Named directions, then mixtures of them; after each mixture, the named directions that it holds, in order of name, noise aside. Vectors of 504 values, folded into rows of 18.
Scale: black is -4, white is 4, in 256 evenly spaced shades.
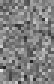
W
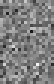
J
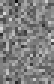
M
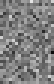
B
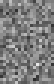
J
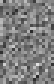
J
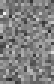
B, M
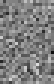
B, J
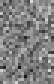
B, W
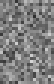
B, M, W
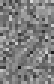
B, M, W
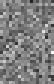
B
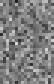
B, M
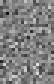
B, J
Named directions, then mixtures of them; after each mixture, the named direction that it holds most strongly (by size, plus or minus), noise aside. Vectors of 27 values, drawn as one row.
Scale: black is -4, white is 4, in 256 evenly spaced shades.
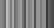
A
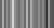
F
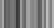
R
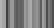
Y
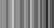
F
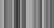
R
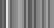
Y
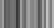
R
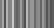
A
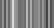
F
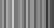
A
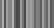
R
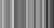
Y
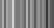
F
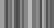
Y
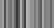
R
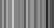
F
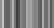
R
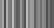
A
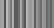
A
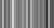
F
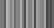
A
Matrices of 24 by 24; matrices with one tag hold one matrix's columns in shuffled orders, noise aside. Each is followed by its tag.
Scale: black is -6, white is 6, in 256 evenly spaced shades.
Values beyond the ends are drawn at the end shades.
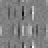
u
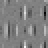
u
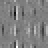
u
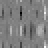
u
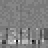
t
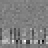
t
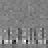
t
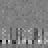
t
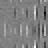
u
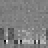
t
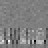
t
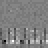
t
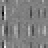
u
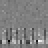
t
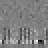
t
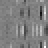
u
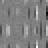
u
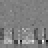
t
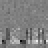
t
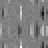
u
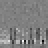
t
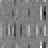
u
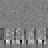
t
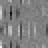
u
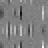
u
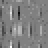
u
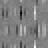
u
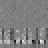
t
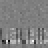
t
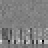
t
